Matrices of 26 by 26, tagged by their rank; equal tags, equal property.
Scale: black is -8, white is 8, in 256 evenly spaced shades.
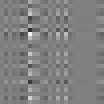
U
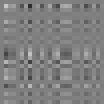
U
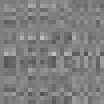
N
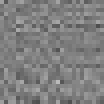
N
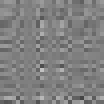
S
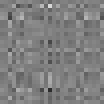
S
